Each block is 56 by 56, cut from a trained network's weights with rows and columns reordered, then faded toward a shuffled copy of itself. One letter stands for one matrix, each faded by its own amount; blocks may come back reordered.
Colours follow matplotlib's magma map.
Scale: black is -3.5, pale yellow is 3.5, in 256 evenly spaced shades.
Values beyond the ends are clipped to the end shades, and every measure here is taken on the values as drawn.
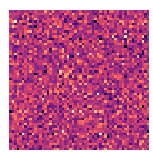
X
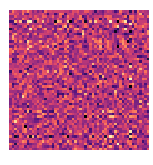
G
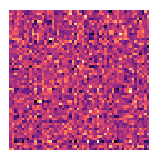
G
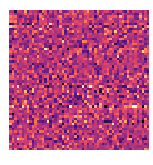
G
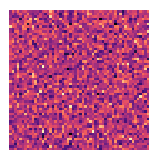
X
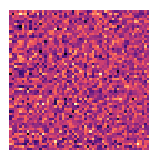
G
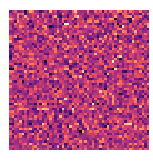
X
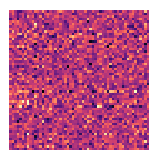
G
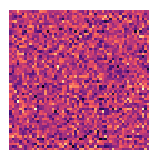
X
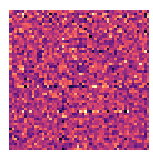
G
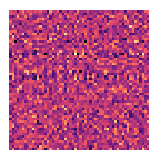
G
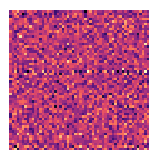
G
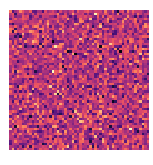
X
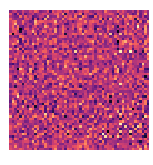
G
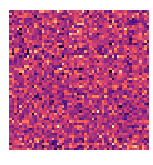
G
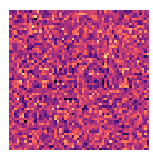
X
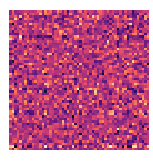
G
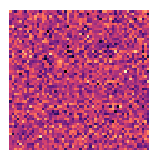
X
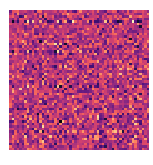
G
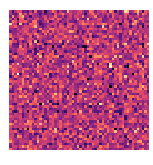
X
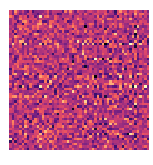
G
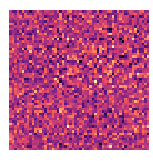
G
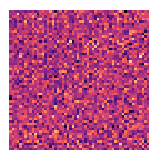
X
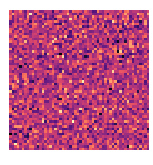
X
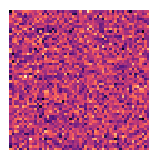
X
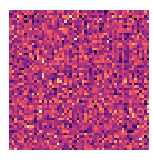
X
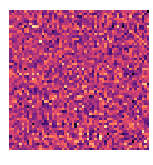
X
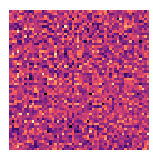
G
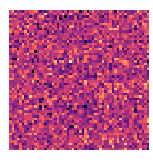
X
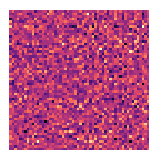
G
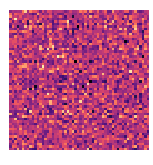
X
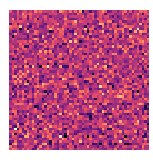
X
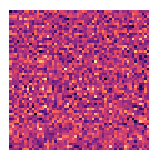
G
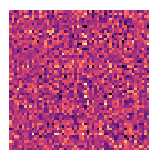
G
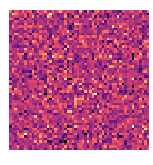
G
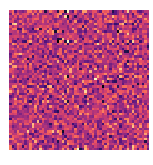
G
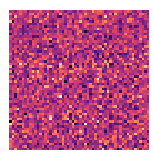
X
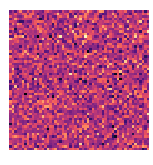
X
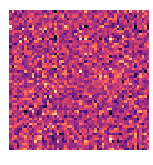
G
